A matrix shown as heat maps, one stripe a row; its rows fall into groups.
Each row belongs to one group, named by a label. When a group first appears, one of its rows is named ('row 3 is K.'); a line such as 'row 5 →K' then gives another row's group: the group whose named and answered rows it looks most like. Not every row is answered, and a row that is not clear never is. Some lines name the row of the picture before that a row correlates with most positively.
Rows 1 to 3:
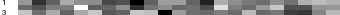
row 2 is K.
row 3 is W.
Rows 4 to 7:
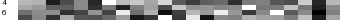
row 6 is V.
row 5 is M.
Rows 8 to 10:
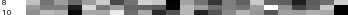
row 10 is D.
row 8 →W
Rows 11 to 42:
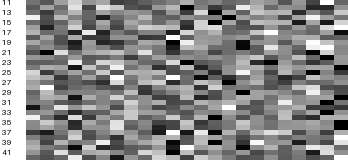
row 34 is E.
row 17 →M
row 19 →M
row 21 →W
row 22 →M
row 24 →D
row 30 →D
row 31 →V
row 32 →K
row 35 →D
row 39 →W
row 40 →M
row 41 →W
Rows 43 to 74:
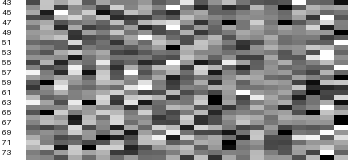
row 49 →D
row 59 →W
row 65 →W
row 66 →D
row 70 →M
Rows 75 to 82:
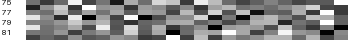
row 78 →E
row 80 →E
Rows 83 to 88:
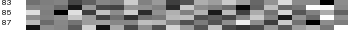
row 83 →V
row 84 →M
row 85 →E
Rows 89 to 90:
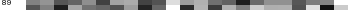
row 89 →E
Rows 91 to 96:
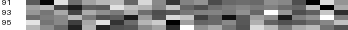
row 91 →W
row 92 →V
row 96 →M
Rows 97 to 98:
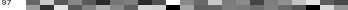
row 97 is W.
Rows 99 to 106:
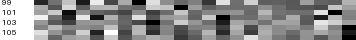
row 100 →W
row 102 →E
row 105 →E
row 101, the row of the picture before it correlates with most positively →97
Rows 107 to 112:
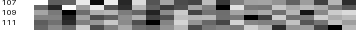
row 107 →E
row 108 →K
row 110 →E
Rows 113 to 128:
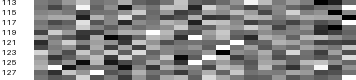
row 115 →V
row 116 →D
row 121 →K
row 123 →E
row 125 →M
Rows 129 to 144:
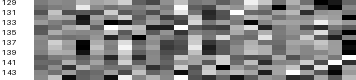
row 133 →M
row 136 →M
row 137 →D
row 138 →D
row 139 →D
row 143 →V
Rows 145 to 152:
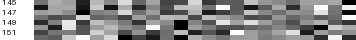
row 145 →D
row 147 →D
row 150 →W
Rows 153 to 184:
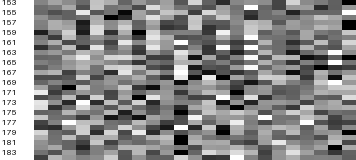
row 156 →M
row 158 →D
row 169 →M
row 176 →M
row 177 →K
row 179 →E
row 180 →W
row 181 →M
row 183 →V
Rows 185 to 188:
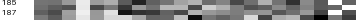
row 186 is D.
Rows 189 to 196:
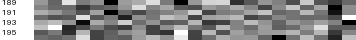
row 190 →V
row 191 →M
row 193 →D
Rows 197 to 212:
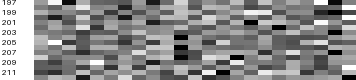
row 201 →E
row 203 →V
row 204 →W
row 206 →W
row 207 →V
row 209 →K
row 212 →D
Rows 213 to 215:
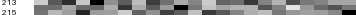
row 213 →E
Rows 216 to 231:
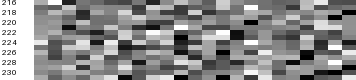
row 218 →D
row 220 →E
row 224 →E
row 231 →W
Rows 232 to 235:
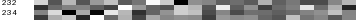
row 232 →W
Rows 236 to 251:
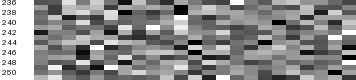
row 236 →K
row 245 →M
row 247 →D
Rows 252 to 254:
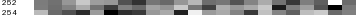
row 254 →M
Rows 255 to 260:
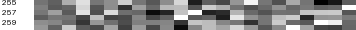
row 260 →V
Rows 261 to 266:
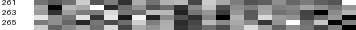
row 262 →K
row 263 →W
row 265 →V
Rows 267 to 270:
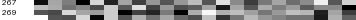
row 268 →E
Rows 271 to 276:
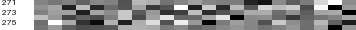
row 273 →D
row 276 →V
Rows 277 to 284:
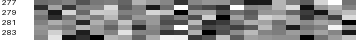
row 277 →M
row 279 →W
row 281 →D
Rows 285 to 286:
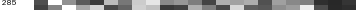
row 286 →K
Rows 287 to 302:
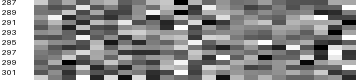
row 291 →D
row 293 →V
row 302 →E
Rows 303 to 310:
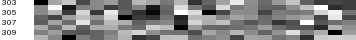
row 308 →W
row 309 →V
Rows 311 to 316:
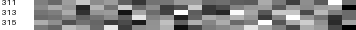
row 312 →D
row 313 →K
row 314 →V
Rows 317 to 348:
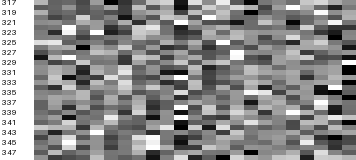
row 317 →M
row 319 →M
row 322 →K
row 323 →K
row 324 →V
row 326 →D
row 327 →K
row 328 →K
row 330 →D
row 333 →D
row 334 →W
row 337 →E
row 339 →V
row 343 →K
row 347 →E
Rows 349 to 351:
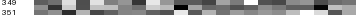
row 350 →W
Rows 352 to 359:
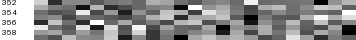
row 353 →M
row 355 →M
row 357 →E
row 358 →E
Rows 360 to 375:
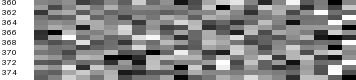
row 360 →V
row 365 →D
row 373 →W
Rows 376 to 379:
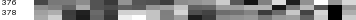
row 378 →V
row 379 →V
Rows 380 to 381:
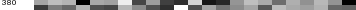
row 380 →D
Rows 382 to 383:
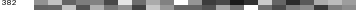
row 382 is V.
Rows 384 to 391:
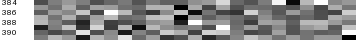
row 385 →W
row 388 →M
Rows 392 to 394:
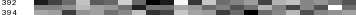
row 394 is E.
